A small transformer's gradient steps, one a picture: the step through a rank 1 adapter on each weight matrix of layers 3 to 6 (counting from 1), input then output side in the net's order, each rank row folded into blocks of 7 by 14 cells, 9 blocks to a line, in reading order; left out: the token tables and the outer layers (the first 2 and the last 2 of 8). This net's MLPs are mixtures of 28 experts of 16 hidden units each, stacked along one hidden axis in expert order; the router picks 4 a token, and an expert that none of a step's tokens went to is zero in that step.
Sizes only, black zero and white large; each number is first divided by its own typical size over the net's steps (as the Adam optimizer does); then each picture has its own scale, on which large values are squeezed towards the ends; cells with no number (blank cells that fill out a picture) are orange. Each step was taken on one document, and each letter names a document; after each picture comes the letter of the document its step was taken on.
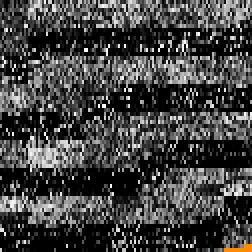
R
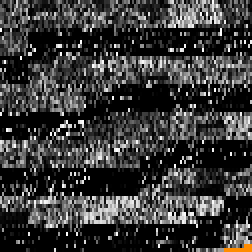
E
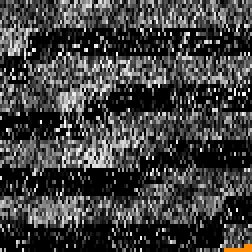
R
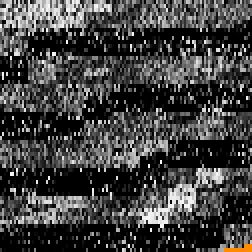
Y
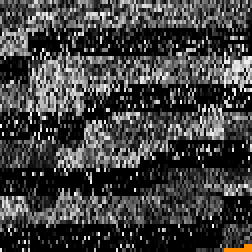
Y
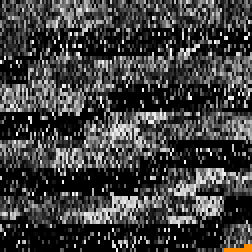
Y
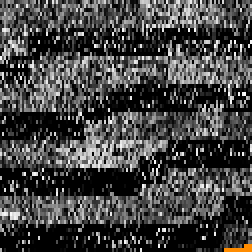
R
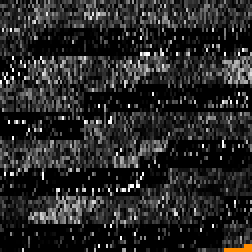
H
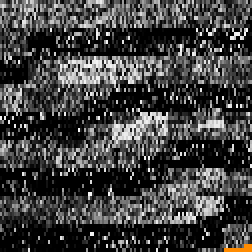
Y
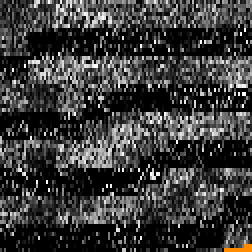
R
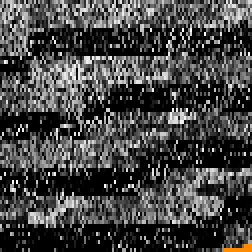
R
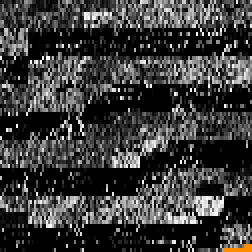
E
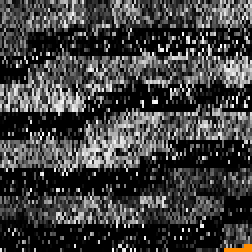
Y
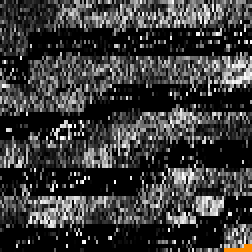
E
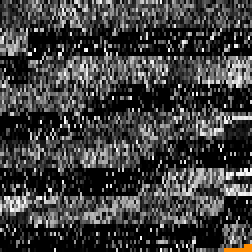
E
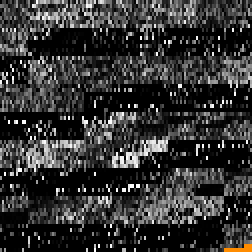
H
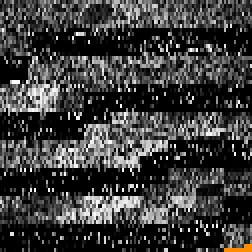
Y
